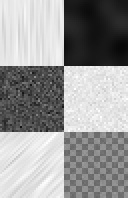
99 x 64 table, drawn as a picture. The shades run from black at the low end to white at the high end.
It is made of 3 by 2 panels. Panel 1,1: very high, streaked downward, faint in contrast. Panel 1,2: very low, smooth, faint in contrast. Panel 2,1: low, fine-grained. Panel 2,2: very high, fine-grained, faint in contrast. Panel 3,1: very high, slanting up to the right, faint in contrast. Panel 3,2: middling, checkered.
